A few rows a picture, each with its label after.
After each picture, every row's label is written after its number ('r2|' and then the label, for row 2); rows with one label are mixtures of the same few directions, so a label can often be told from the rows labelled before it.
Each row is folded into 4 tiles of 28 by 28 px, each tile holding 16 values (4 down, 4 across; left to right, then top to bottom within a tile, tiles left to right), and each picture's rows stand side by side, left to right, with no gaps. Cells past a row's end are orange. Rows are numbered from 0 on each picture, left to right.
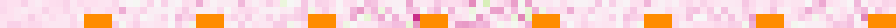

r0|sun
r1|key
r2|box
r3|sun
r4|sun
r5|key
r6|sun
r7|sun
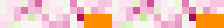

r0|sun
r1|sun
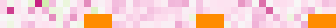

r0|key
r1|box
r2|key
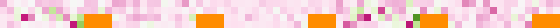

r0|sun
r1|box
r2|sun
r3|sun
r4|key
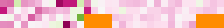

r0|box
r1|key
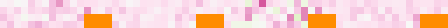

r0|box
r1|key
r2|sun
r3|sun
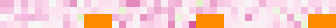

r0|box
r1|key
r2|sun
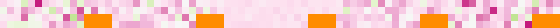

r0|sun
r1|sun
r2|sun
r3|key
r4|key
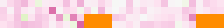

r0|sun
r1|box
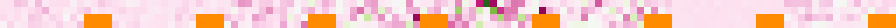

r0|key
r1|key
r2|key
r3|sun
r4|key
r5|sun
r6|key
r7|box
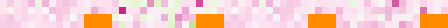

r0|key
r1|key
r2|key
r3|box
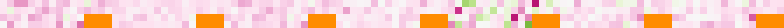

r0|key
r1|sun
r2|key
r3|key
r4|key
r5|box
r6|box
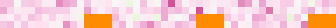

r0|box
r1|box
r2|key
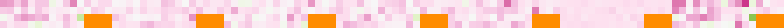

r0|box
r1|box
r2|key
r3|sun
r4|box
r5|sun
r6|box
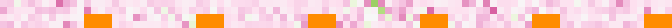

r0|box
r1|sun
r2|sun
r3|key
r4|key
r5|box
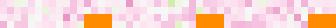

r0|key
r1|box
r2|sun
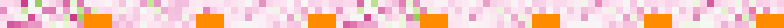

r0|sun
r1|key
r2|sun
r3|sun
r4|sun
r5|sun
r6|sun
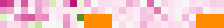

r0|box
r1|key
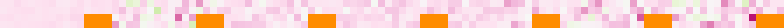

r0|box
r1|key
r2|sun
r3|key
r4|box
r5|sun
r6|box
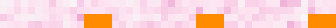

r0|box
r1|box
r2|box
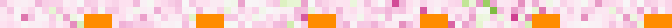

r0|sun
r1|sun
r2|box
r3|box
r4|key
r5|sun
